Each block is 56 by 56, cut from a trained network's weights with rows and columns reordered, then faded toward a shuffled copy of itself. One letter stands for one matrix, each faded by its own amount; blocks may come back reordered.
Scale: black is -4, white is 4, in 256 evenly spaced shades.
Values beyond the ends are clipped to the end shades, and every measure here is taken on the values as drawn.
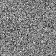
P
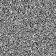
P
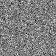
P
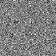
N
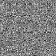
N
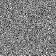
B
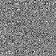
N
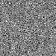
B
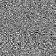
N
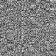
N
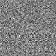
N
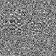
N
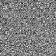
N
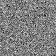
P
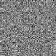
N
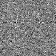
B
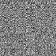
N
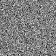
P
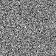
P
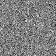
P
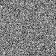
P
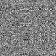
N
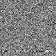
B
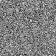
P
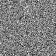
P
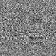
N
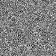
B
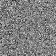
P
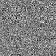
N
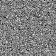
P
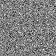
P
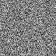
B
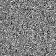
P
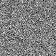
P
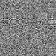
N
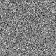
B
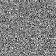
B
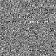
N
